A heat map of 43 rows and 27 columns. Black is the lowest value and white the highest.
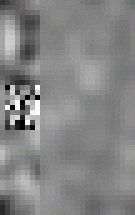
Seam: vertical, 30% of the way across, the right part calmer. Histogram: heavy tails on both sides. Slope: none. Roughest part: middle left. Odd patch: rougher, in the middle left. Stripes: none.
